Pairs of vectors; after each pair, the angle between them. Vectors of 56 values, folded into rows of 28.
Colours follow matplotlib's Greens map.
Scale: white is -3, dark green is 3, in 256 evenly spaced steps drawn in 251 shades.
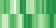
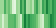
nearly parallel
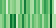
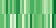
nearly opposite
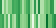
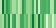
nearly opposite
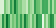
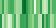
partly opposed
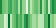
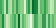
orthogonal
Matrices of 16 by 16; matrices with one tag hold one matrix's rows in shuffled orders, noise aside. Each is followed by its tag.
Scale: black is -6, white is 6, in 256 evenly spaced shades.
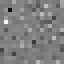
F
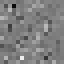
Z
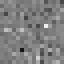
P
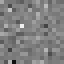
Z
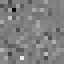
Z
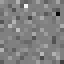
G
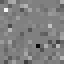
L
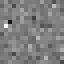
F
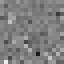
L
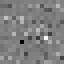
P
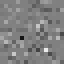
P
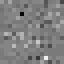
P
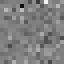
P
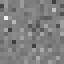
F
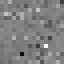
P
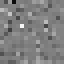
Z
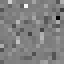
G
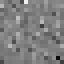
G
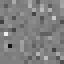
F
